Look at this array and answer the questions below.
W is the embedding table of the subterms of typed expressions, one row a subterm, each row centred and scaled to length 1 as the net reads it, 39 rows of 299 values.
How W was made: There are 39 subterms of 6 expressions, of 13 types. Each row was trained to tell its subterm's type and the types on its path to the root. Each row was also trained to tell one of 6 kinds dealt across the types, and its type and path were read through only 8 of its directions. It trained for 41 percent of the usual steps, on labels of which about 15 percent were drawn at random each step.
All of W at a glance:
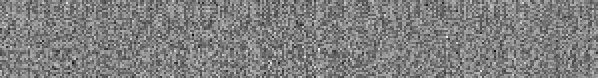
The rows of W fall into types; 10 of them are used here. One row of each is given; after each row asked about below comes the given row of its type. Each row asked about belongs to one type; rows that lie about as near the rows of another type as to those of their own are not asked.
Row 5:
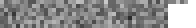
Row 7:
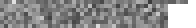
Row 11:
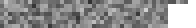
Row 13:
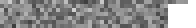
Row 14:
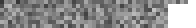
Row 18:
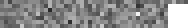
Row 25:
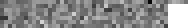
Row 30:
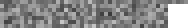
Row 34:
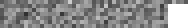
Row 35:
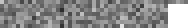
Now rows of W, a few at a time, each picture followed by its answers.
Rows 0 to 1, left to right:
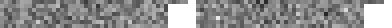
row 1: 18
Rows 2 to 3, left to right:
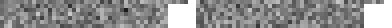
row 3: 5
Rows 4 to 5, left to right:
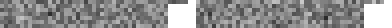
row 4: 18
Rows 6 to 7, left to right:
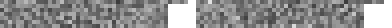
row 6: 35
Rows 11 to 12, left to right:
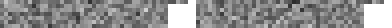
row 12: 25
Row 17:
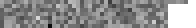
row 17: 25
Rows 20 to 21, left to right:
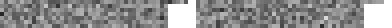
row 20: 34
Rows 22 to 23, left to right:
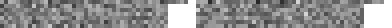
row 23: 13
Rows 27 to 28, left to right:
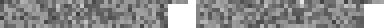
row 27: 7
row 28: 7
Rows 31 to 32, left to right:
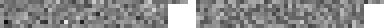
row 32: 35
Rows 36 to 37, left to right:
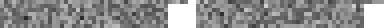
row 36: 25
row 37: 7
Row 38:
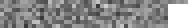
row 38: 35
